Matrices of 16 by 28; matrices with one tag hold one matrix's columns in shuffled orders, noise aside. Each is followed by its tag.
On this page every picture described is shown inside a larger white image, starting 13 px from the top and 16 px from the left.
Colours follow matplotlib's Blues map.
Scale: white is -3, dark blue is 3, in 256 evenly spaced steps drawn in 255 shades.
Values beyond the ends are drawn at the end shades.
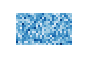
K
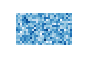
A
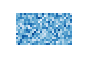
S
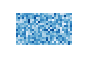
A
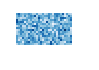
A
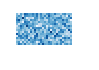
S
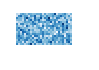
K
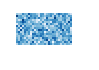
A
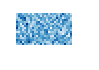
K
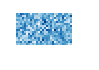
A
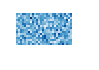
S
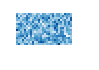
K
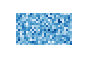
A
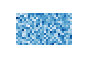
S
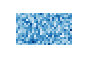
K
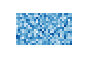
S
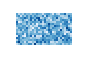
K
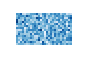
A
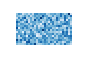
K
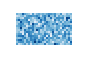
K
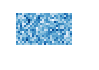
A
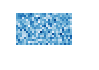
S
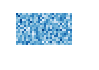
A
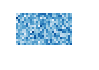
S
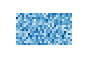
S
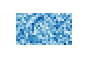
K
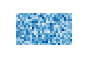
K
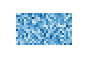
S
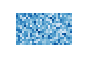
S
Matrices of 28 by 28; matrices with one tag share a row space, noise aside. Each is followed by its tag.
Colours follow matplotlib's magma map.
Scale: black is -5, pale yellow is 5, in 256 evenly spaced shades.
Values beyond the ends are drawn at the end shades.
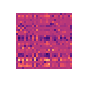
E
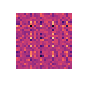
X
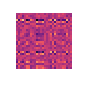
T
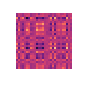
T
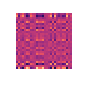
T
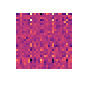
X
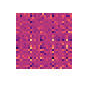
X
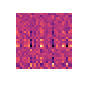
X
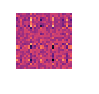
X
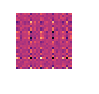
X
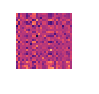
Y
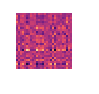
T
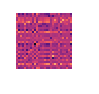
E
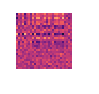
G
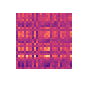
E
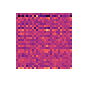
E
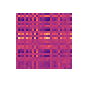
E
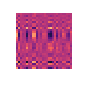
Y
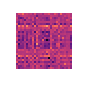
E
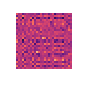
G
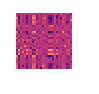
Y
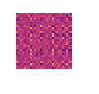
X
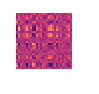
Y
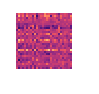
E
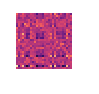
T
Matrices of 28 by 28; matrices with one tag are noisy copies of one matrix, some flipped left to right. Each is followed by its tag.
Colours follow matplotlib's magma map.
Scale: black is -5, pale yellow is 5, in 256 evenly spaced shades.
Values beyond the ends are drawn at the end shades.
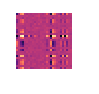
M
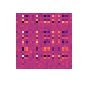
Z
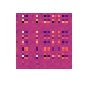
Z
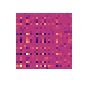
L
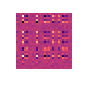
Z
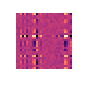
M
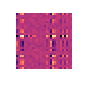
M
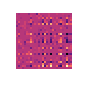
L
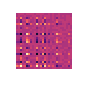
L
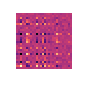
L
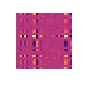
M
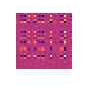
Z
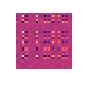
Z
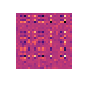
Z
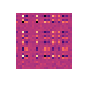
Z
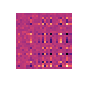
L
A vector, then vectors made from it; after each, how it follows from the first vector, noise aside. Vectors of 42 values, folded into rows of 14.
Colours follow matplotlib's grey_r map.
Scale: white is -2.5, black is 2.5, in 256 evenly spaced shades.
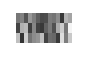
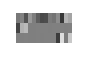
partly zeroed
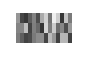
wrapped around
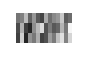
sign-scrambled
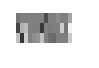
partly zeroed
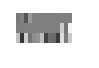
partly zeroed
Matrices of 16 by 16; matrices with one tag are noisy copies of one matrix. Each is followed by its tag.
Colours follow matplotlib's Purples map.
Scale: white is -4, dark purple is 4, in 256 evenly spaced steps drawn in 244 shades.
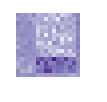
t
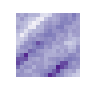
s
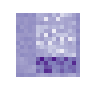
t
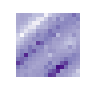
s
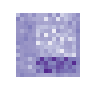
t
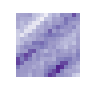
s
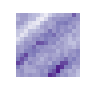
s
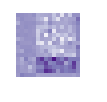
t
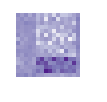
t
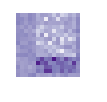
t
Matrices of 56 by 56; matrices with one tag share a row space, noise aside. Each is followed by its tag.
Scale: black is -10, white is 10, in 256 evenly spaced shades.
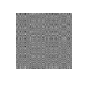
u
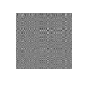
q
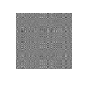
q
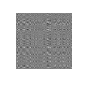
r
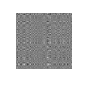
r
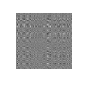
r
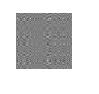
r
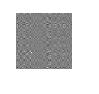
r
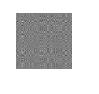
q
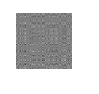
u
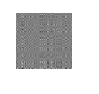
q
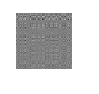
u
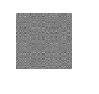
u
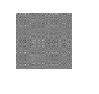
u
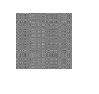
u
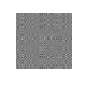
q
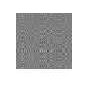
q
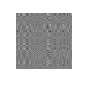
r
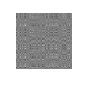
u
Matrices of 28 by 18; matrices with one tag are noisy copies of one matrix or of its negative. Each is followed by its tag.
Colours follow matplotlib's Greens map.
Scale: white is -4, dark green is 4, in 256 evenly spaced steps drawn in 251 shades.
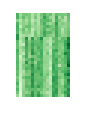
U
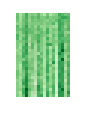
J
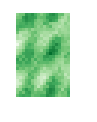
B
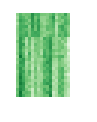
U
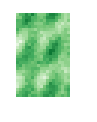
B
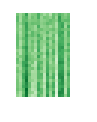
J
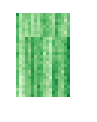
U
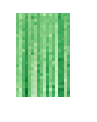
J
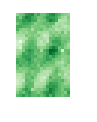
B
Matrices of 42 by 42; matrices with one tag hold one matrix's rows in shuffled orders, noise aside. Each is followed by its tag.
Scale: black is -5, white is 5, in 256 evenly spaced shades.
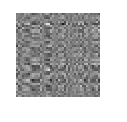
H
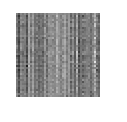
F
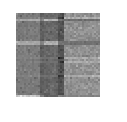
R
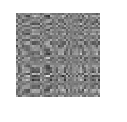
H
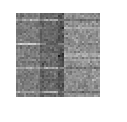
R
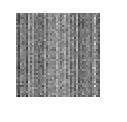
F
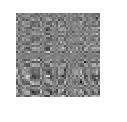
H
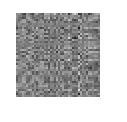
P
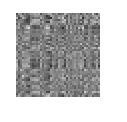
H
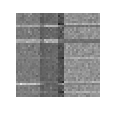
R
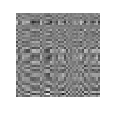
H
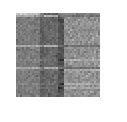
R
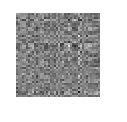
P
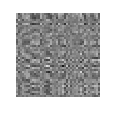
H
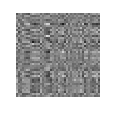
H
